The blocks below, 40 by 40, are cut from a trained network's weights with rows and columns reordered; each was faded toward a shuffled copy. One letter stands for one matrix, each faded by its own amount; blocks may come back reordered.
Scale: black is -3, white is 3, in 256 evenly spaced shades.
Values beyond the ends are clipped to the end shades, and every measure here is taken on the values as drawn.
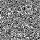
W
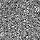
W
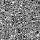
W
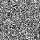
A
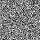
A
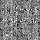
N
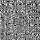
N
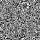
W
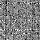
N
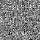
W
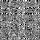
N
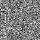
W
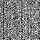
N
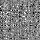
N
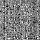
N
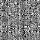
N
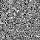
W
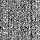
N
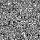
W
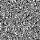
W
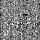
N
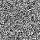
A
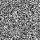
A
